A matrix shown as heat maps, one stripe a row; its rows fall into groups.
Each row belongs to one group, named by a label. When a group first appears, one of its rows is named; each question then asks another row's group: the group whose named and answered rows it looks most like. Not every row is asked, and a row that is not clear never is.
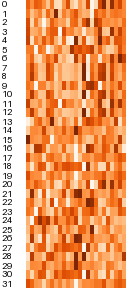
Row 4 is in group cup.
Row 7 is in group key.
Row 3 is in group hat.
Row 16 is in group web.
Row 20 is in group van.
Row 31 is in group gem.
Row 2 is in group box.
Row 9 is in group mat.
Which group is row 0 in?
van
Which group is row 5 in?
mat
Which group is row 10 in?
key
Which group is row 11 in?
hat
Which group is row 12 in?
key
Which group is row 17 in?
gem
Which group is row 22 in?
mat
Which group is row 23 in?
mat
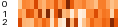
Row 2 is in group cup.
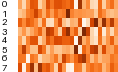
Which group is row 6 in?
mat
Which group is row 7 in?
gem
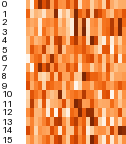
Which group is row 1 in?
box
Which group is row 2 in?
cup
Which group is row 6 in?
web
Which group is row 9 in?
gem
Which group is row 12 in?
mat
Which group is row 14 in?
cup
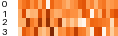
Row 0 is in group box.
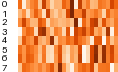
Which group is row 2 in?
key
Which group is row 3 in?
web
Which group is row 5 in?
van
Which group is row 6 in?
van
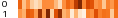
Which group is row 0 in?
box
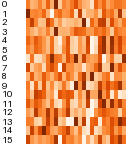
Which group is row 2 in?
key
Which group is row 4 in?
van
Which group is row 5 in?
van
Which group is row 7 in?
hat
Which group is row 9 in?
cup
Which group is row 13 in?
cup
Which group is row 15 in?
hat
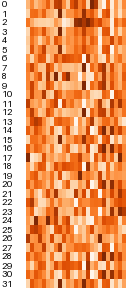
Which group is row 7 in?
key
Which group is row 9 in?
key
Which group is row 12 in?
key
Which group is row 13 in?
web
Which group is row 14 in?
van
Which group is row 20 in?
van
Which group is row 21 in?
cup
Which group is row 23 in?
cup
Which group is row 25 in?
web
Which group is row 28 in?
van
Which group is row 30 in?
van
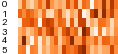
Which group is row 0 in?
cup
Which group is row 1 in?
van
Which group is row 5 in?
mat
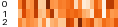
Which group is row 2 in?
box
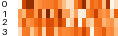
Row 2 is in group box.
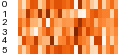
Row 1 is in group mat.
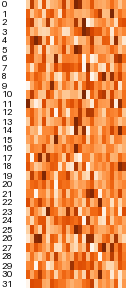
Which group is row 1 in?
hat
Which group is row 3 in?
box
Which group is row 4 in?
web
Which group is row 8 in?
van
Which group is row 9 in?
web
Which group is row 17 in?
gem
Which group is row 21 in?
mat
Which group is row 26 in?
web
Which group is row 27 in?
van
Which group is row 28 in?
cup
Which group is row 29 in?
mat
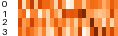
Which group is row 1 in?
mat
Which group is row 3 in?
van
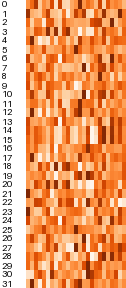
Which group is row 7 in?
key
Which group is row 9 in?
gem
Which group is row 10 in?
key
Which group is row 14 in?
van
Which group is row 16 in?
box
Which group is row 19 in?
box
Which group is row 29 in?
box
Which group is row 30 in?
web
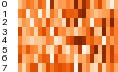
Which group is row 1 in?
mat
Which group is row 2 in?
cup
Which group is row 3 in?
hat
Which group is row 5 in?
van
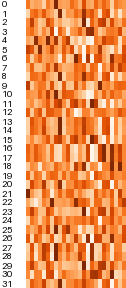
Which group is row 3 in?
mat
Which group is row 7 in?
cup
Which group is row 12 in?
gem
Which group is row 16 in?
van
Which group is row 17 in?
van
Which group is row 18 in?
cup
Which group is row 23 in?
key
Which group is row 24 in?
cup
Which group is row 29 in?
key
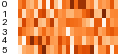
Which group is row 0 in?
mat
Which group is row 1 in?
hat
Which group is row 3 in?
gem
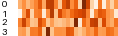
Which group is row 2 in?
key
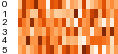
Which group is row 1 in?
key
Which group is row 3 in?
cup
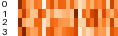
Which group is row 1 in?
key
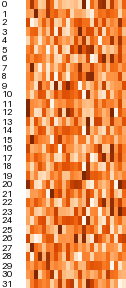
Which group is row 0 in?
key
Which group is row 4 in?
cup
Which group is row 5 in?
mat
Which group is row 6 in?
van
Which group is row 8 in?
mat
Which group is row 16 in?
hat
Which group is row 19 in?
box
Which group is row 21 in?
web
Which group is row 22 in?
van
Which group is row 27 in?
web
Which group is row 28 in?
gem
